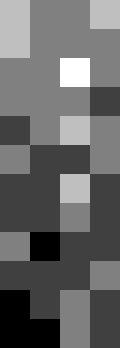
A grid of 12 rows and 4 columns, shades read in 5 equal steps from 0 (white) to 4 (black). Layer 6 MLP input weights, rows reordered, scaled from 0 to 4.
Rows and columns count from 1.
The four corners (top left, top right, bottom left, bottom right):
1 1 4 3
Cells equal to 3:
18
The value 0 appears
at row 3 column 3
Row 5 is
3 2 1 2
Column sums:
30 33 23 29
